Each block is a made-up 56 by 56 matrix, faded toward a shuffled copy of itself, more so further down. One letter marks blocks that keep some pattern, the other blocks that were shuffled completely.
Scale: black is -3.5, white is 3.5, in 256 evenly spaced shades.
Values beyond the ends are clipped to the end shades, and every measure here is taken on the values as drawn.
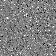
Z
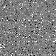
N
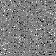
N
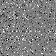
N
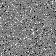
Z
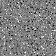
Z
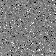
Z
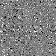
N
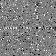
N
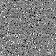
N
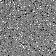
Z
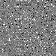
N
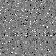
N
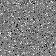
Z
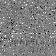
N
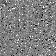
N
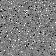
Z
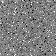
Z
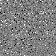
N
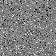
Z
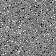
Z
